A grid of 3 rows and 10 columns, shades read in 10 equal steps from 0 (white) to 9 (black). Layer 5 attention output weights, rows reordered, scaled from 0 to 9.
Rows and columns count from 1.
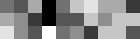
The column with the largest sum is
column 4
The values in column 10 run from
2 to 7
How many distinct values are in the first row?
7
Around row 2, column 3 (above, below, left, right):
3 6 4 9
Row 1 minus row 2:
2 2 -4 0 -1 -4 -1 -1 1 5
